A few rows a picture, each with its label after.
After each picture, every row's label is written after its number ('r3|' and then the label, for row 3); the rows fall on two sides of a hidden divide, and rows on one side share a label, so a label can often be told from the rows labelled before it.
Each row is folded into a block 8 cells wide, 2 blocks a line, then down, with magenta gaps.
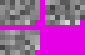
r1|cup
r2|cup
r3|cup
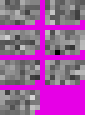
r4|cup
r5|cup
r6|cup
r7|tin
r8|cup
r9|cup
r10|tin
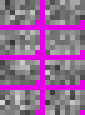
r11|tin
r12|cup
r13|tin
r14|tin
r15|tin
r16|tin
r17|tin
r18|tin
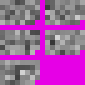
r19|cup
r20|tin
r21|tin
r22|tin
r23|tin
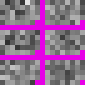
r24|cup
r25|tin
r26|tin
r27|cup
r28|tin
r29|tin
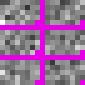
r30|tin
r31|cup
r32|cup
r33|tin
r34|tin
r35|tin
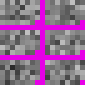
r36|tin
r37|cup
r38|cup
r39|tin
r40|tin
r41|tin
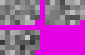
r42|cup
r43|cup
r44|cup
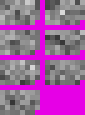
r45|tin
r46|tin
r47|tin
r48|tin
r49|tin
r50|tin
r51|tin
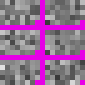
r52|tin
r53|cup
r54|tin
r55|tin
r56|tin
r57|tin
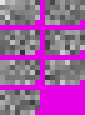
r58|tin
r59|cup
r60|cup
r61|tin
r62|cup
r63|tin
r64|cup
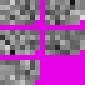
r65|cup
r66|tin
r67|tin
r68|cup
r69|cup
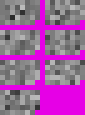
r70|cup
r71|tin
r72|tin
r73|cup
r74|cup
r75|tin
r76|cup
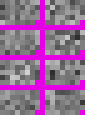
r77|tin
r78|tin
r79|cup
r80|cup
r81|tin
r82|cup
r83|cup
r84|cup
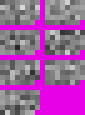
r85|cup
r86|tin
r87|cup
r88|cup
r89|cup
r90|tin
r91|cup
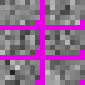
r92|tin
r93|cup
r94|tin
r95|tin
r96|tin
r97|tin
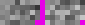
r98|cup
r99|tin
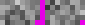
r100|tin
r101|cup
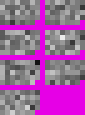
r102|tin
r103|tin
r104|tin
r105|tin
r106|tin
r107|cup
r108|cup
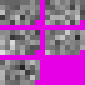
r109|tin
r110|tin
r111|cup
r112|tin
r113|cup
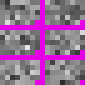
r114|tin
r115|cup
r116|cup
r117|tin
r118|cup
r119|cup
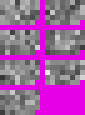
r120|cup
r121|cup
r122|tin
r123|cup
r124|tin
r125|tin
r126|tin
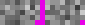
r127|cup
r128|cup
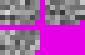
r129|tin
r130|cup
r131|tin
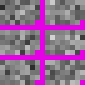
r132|tin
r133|cup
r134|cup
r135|tin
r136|tin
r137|cup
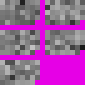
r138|cup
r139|tin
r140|tin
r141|cup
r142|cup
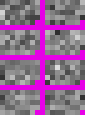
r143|cup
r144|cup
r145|cup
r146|cup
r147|tin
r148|cup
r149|tin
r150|tin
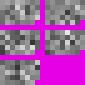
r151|tin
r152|cup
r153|tin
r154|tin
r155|cup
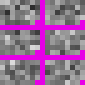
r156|cup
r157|tin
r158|tin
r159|cup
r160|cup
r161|tin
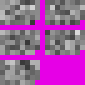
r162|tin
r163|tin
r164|cup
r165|tin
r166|cup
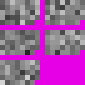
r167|tin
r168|cup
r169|cup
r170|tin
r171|cup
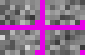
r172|cup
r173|tin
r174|tin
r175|cup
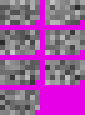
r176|tin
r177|cup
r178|cup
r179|tin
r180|cup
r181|cup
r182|tin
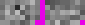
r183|cup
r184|cup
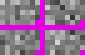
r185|cup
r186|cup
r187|tin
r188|tin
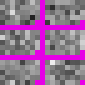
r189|cup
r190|tin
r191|cup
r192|cup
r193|cup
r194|cup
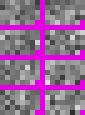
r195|cup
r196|cup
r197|cup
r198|cup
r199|tin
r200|cup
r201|tin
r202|tin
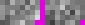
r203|tin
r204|tin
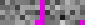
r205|tin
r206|tin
